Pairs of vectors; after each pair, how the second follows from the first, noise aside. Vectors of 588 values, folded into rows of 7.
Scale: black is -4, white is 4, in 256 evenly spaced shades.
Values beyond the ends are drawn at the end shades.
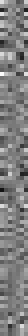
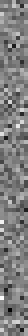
shuffled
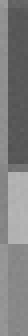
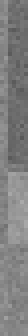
shrunk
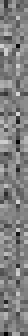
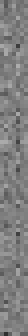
shrunk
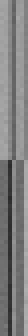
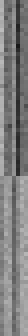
reversed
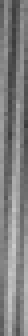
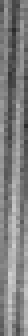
copied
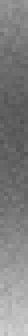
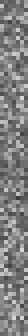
shuffled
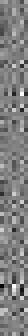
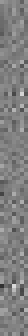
shrunk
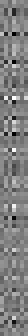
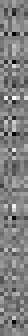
copied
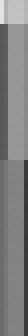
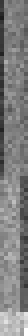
reversed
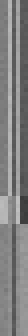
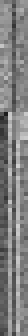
reversed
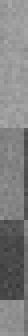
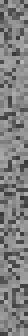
shuffled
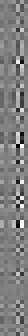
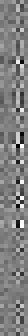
copied
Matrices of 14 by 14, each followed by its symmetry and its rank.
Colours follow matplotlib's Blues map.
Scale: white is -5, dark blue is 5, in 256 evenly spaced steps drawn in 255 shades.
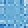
antisymmetric, rank two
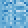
neither, rank three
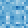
antisymmetric, rank two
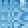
neither, rank two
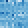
neither, rank three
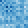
symmetric, rank three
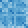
symmetric, rank three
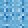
neither, rank two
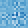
antisymmetric, rank two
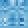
neither, rank two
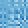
antisymmetric, rank two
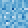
neither, rank three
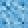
symmetric, rank three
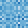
antisymmetric, rank two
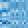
neither, rank two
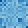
symmetric, rank three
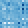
antisymmetric, rank two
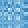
neither, rank two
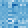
neither, rank three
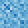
symmetric, rank three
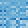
neither, rank two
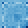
symmetric, rank three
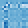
antisymmetric, rank two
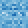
neither, rank three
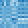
neither, rank two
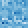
neither, rank three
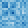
symmetric, rank three
